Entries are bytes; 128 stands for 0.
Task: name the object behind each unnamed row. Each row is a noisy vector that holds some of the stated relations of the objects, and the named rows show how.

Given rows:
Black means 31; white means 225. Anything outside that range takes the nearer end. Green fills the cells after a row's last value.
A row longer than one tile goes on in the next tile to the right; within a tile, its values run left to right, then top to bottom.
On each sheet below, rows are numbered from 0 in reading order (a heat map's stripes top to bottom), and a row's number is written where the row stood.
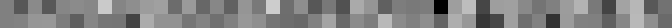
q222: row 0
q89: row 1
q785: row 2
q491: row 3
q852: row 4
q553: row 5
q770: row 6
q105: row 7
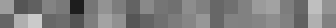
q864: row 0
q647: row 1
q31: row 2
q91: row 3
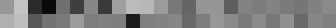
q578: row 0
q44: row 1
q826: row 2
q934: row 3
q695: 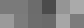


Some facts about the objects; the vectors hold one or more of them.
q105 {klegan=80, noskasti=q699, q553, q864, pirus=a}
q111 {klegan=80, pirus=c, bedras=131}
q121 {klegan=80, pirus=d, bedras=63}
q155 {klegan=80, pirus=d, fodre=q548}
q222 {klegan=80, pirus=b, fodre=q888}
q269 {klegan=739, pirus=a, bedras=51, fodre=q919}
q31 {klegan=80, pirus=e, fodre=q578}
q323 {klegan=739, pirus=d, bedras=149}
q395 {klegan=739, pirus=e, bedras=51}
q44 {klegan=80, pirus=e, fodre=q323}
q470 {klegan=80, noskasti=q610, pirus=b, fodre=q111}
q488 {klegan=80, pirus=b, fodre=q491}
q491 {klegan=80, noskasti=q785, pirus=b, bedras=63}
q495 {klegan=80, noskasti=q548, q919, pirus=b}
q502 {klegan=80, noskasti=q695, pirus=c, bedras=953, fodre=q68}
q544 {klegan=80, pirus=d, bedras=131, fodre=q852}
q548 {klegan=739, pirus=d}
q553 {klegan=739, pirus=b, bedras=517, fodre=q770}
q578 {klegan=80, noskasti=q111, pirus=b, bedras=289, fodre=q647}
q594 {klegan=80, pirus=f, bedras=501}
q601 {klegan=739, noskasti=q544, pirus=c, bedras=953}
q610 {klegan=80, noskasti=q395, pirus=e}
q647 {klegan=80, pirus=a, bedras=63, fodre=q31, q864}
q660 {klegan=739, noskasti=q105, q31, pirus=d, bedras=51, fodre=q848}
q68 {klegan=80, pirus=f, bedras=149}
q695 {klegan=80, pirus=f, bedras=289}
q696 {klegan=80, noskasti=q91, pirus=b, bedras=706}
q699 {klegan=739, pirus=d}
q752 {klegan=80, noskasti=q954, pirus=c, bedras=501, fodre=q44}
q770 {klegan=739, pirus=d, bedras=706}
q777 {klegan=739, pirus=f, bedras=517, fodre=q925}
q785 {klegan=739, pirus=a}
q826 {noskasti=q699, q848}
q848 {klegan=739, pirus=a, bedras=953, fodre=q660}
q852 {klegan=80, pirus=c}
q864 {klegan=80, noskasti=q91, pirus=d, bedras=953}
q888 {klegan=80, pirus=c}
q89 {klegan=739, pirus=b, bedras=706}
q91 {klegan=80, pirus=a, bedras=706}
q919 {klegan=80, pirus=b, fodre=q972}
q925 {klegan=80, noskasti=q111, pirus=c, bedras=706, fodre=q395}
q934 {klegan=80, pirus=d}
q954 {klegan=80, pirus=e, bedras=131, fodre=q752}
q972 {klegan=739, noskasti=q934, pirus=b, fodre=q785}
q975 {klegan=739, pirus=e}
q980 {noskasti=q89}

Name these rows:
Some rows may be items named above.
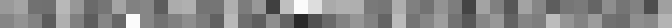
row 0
q91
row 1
q660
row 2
q696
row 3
q954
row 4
q696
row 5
q594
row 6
q852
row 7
q488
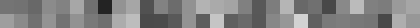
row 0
q269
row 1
q777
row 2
q544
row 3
q848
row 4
q89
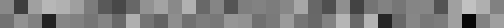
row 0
q44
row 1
q395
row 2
q972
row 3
q601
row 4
q68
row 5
q323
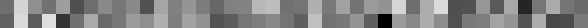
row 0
q111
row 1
q488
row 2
q647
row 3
q696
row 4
q752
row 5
q925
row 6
q502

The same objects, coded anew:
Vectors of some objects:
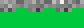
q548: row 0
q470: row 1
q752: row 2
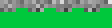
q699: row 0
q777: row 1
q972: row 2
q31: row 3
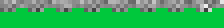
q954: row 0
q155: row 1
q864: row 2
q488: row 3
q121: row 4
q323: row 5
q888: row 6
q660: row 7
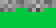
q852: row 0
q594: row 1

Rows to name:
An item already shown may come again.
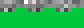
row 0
q647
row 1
q925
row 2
q594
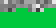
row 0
q972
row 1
q660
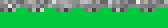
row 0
q269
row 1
q848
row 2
q864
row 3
q491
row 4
q578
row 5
q502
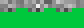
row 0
q105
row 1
q395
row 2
q91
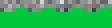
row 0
q695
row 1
q111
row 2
q925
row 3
q470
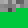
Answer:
q610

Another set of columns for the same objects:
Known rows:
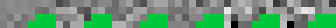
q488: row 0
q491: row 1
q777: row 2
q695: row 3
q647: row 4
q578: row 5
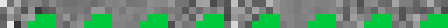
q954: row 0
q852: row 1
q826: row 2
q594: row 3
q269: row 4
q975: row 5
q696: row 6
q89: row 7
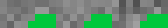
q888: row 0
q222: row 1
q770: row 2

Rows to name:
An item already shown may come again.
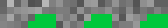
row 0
q660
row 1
q594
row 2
q696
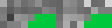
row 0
q91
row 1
q972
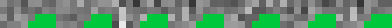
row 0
q696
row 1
q848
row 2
q752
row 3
q925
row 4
q601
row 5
q111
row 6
q925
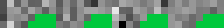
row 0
q269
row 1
q395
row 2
q864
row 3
q502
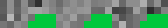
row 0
q395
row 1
q470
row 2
q544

